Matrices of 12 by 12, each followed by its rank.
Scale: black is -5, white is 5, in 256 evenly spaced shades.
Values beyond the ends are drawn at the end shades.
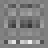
one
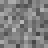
full rank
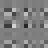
one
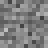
full rank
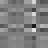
one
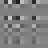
one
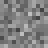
full rank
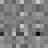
two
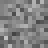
full rank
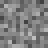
full rank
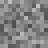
full rank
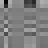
one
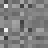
two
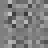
two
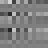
one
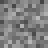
full rank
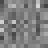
two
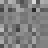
two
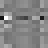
two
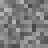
full rank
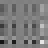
one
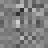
two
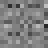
two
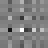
one
